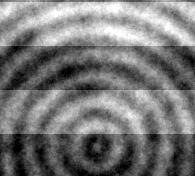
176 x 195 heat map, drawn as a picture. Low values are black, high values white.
The ninth with the highest average is the top middle. Horizontal stripes repeat 2 times down the table. The field climbs toward the top. Concentric rings centre on the bottom middle. No lone cell stands out from its neighbours. Overall the values sit about 50% of the way up the scale.
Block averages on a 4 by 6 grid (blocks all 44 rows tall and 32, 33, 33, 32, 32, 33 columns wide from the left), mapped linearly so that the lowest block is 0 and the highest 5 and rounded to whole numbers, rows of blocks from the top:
344554 / 011221 / 233333 / 000011
